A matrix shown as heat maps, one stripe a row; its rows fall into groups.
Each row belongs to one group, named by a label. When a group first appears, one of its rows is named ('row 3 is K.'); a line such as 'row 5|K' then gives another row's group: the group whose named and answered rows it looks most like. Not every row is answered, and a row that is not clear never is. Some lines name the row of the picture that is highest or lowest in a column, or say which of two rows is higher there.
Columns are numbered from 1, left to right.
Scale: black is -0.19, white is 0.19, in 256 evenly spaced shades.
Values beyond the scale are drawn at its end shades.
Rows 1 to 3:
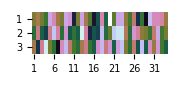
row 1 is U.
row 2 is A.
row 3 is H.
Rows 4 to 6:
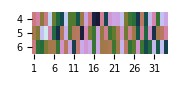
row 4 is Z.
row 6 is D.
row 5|H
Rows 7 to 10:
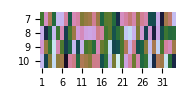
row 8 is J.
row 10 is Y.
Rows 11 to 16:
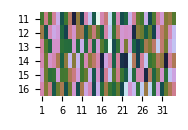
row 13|Z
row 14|D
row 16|J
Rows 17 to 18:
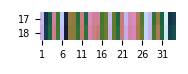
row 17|Y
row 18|Y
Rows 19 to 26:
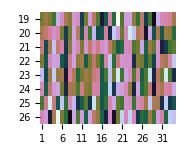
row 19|U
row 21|J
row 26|Z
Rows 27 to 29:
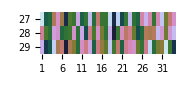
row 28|Z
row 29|Y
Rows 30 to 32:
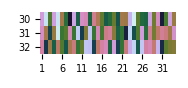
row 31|D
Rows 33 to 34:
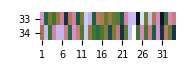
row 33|J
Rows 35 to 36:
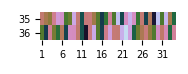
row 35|U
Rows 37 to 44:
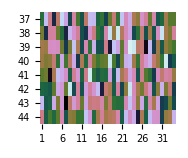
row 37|A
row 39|H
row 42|D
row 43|J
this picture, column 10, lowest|40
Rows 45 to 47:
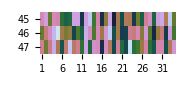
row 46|D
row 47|D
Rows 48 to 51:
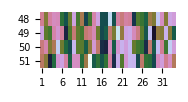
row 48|Z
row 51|U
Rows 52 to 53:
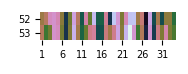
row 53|H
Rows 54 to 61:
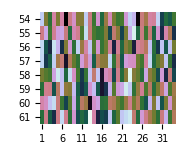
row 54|J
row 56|D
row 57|Y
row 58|D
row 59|A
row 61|A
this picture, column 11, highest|57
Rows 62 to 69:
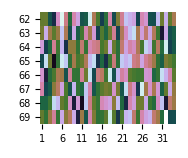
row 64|Y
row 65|A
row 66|Y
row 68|D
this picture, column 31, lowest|63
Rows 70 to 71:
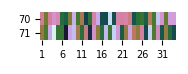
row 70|Z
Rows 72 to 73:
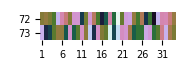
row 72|U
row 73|Y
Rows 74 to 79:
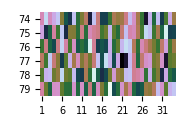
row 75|Y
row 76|A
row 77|D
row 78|A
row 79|Z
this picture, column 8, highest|77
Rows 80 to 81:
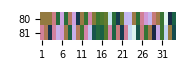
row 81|U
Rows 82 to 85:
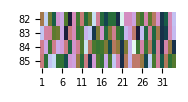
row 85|H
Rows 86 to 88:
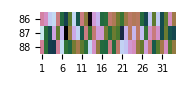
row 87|J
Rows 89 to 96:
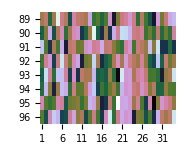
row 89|U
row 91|J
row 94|A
